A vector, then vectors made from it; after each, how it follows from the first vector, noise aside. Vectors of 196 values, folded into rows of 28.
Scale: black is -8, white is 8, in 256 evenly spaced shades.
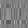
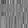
wrapped around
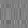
shrunk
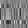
scaled up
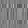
reversed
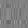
shrunk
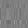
shrunk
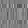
reversed
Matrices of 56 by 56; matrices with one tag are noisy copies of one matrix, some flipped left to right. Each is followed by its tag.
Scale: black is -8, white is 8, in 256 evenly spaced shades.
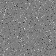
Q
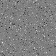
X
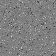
X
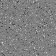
X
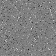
Q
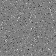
Q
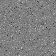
X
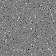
Q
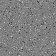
X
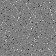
Q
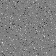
X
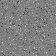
X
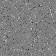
Q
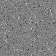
Q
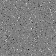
Q
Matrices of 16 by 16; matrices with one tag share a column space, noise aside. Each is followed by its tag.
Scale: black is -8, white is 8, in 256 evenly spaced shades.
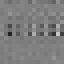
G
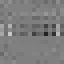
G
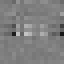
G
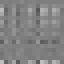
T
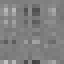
T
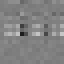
G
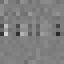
G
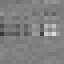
G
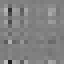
T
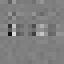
G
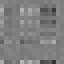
T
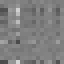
T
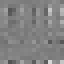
T
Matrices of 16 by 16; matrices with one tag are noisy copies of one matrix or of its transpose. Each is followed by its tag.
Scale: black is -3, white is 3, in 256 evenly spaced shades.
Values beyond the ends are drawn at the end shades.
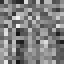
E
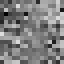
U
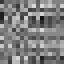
E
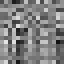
E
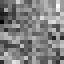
U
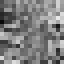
U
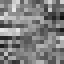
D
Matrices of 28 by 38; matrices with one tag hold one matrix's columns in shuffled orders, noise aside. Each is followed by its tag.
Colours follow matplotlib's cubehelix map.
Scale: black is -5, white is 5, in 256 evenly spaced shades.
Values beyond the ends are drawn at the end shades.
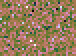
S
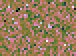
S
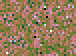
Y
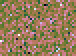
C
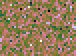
S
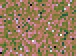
C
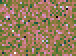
Y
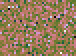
Y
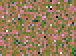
Y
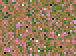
C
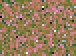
Y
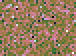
Y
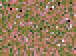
S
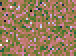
S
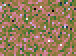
S
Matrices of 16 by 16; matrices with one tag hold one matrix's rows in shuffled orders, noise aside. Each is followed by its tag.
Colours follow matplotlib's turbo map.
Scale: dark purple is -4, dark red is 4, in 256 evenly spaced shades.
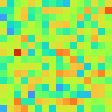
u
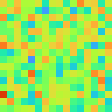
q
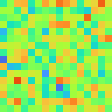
u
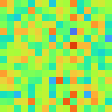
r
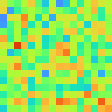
u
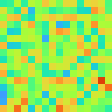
u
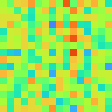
r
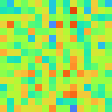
r
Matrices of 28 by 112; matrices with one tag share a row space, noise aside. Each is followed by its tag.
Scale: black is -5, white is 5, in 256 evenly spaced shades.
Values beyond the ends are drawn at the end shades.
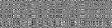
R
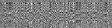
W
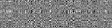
W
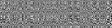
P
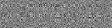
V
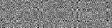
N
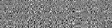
W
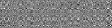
P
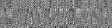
W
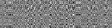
W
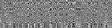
W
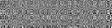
P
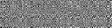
P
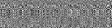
P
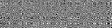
P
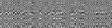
R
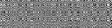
P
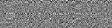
W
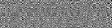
P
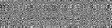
P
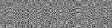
W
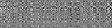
P
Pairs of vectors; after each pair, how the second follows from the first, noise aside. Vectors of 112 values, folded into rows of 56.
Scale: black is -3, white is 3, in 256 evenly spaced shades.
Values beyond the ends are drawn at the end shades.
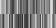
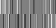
partly zeroed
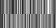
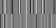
partly zeroed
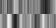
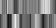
negated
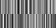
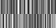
negated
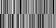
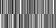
negated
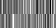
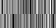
negated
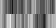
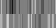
partly zeroed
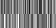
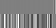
partly zeroed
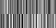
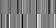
partly zeroed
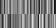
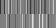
partly zeroed
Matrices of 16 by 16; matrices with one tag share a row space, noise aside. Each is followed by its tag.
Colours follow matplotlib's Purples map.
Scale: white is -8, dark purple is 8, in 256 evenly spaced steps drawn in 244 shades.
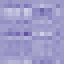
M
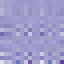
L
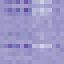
M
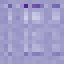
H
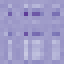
H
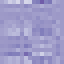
M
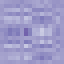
M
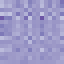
L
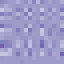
L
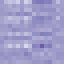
M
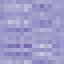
M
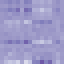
M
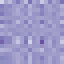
L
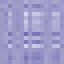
H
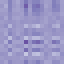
H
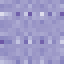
L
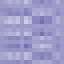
M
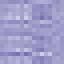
M
